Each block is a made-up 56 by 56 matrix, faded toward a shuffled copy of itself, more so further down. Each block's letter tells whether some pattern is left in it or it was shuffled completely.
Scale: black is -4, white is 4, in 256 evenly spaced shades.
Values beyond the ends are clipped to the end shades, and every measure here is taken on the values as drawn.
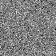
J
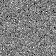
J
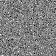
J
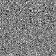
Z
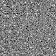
Z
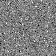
J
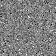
J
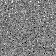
J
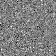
J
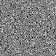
Z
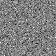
J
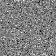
Z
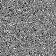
J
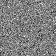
J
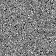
J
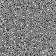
J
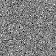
Z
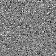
Z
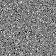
J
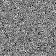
Z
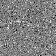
Z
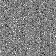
Z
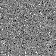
J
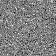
Z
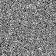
J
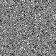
Z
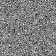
Z
